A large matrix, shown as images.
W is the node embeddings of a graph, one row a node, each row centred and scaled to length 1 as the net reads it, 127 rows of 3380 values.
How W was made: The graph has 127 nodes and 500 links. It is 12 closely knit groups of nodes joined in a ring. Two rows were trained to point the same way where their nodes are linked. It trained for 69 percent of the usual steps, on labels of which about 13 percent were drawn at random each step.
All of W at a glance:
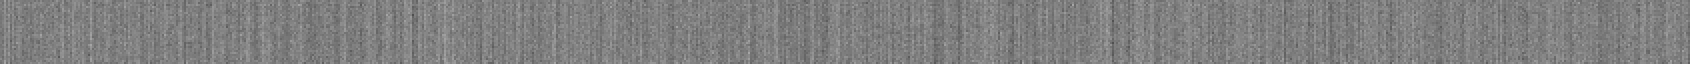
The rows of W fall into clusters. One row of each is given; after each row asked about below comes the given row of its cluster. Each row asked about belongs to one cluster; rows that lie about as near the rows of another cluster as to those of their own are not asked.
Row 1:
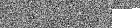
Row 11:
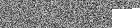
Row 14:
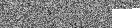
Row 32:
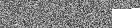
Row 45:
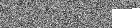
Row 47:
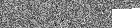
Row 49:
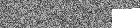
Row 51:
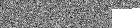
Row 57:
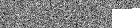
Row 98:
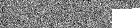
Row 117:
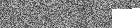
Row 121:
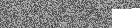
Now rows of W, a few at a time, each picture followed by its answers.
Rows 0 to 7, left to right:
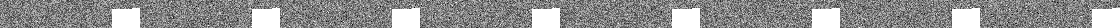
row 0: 117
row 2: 47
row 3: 121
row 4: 57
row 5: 121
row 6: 32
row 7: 14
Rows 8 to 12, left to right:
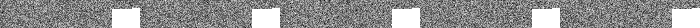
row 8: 98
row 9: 98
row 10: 98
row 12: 45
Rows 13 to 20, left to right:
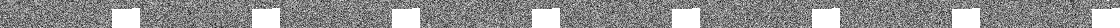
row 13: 57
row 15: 14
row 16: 117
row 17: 117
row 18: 57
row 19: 32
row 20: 32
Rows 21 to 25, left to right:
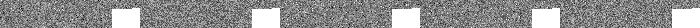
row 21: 117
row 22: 51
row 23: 47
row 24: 98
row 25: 32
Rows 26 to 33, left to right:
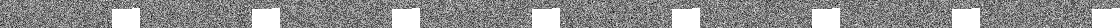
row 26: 14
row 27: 47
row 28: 45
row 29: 45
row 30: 117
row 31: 11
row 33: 32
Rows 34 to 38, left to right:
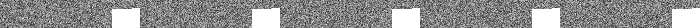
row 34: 45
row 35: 121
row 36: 1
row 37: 32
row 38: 14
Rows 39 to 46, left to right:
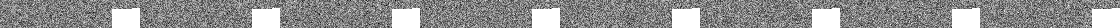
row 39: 45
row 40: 121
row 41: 14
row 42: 32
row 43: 32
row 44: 121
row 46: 45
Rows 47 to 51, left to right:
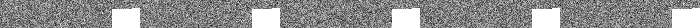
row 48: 45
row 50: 117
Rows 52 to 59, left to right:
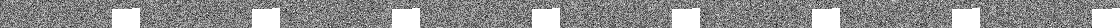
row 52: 51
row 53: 51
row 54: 1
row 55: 11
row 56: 14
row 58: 117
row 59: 45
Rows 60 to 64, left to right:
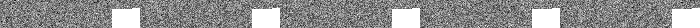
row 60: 117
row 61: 14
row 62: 1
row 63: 57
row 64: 121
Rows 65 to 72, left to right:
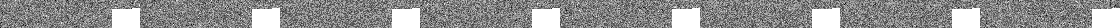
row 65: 1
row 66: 98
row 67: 1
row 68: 1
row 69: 11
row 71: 14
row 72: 121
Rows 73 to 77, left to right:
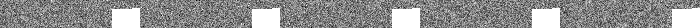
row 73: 98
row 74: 11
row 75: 14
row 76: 51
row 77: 121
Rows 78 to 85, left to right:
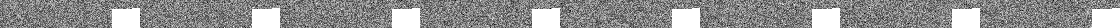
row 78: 14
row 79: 98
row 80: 57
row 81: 32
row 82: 49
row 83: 45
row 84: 57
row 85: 1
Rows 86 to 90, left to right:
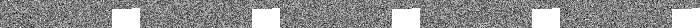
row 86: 47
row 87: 57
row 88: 1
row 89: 98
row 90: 121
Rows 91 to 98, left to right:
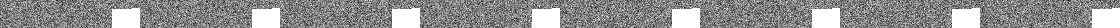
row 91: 121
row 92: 11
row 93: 32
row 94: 1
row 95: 1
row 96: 57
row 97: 47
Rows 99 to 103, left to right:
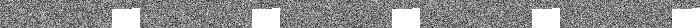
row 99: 49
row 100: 49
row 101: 51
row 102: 14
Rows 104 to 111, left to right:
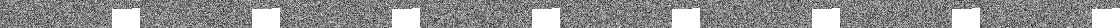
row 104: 57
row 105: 32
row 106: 51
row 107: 49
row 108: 49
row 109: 57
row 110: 47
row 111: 121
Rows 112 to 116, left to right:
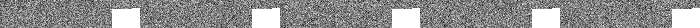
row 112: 32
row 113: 117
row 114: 14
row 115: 117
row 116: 117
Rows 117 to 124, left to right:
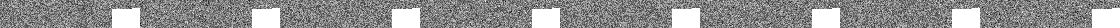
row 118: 49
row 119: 11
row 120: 49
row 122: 51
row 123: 121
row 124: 11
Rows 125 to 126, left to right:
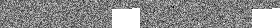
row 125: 51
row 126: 51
